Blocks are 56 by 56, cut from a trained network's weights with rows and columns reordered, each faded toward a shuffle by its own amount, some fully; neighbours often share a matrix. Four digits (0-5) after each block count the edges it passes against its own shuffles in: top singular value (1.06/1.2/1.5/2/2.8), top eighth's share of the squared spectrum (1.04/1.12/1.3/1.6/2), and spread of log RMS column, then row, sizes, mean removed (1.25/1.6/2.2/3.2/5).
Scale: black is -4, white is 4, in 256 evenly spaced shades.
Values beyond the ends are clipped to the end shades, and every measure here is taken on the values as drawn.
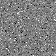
0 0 0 0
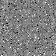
0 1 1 0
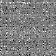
3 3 3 1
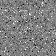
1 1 0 0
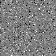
1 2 1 0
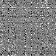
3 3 3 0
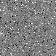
0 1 0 0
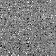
1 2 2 0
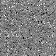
1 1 1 0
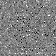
1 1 1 0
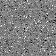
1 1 1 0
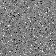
0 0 0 0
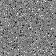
0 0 0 0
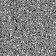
0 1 0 1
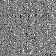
2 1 0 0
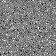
0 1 0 0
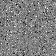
1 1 0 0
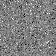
0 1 0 0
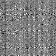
3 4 0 3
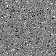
0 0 0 0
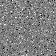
0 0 0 0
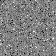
0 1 0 0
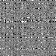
3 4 0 3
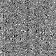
2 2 0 1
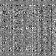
3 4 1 3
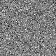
1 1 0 0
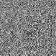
2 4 2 2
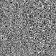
2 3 1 1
